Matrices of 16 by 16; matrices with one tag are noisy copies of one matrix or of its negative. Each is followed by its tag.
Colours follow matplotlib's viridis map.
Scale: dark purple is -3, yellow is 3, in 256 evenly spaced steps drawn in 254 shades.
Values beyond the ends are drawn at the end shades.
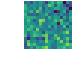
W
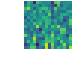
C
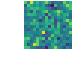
W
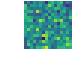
W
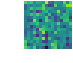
W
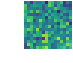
W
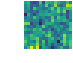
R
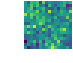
R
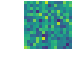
W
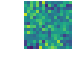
R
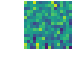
C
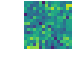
R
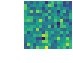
W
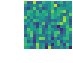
C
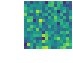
W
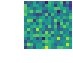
W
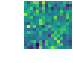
R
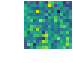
W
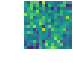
R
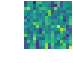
C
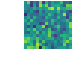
R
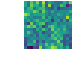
R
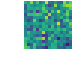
W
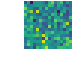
W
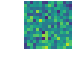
W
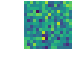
W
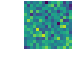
W
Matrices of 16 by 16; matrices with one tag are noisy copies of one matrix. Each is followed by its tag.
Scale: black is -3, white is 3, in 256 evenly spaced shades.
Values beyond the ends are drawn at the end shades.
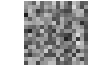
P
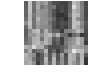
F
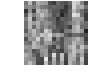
F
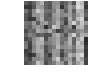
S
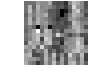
F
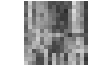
F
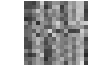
S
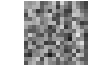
P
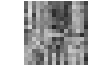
F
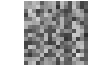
P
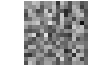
P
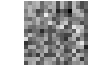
P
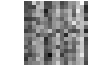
S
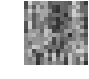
F
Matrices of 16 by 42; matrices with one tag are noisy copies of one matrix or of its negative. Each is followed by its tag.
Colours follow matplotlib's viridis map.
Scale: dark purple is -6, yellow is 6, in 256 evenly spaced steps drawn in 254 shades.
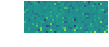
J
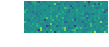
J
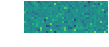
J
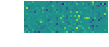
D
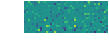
J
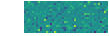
J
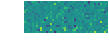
J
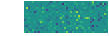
D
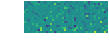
J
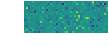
D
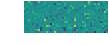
J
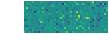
D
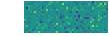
D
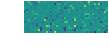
J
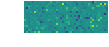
D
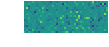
D
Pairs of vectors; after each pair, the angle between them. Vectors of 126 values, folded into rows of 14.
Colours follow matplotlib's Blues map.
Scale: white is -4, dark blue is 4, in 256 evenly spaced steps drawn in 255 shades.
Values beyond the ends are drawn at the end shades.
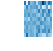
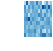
nearly opposite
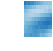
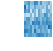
partly aligned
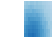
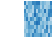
orthogonal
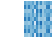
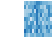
partly aligned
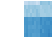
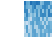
partly opposed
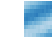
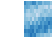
nearly opposite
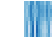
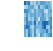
partly opposed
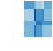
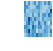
orthogonal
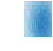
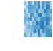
partly aligned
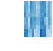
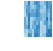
nearly opposite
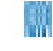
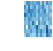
partly opposed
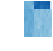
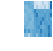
nearly opposite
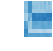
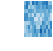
partly opposed
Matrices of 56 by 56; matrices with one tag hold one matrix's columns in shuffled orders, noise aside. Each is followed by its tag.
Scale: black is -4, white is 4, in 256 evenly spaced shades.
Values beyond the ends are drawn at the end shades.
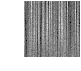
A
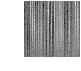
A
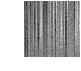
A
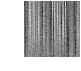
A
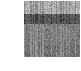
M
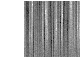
A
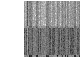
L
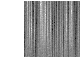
A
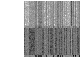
L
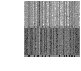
L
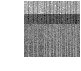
M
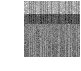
M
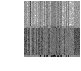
L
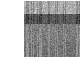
M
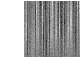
A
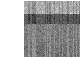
M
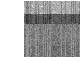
M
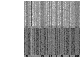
L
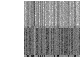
L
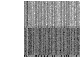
L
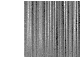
A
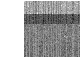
M
